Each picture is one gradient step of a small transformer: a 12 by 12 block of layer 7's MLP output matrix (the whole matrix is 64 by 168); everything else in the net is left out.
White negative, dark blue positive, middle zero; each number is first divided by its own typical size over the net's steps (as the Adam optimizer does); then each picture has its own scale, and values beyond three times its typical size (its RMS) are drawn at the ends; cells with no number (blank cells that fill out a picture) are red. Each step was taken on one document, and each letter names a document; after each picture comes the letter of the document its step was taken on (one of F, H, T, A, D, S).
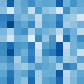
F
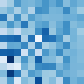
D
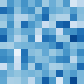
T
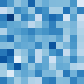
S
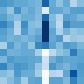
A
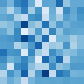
D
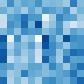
T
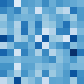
T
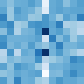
A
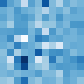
D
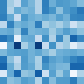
T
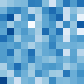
S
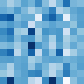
S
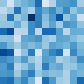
S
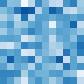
F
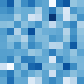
S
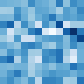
F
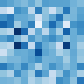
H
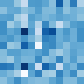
H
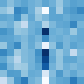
A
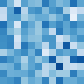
T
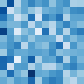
S
